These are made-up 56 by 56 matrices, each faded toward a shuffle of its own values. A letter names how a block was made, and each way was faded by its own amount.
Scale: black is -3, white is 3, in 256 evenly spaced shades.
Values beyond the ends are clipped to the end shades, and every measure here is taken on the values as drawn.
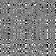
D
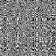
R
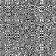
R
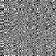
R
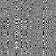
D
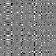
D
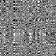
R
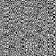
R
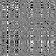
D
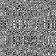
R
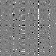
D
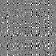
D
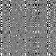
D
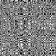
R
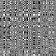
D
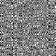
R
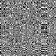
R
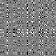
D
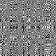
D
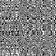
R
